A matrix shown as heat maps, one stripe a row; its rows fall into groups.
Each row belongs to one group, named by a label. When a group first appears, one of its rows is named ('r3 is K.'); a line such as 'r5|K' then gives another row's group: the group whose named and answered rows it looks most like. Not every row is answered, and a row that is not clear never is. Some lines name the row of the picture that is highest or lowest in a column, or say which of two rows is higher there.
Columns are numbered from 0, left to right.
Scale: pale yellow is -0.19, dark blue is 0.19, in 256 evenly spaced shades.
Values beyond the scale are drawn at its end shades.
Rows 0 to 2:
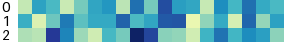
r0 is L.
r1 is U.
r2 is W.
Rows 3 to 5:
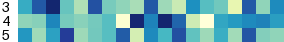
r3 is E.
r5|U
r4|L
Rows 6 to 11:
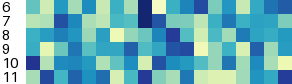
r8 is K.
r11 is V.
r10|U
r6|L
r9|U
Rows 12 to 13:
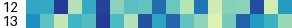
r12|E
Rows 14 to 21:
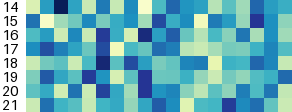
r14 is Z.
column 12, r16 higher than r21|No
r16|K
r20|K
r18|Z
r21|W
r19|V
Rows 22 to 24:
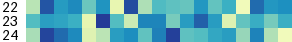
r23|E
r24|W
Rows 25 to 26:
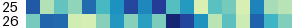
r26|L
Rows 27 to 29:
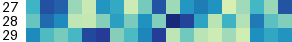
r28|L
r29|V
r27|E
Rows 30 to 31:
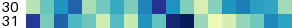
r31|L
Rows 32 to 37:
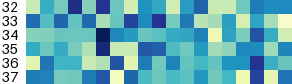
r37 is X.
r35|E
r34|Z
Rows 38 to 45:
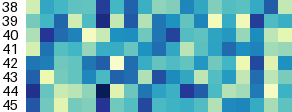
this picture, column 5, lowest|40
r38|Z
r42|X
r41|W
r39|Z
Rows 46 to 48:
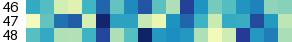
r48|K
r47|Z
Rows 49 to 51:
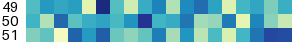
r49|E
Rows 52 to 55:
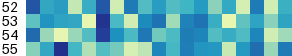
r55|E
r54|X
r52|X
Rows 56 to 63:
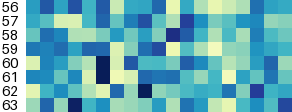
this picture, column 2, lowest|57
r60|Z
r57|X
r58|L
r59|V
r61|K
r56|V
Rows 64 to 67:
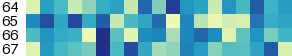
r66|E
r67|Z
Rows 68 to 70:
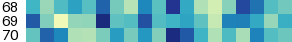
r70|L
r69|X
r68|K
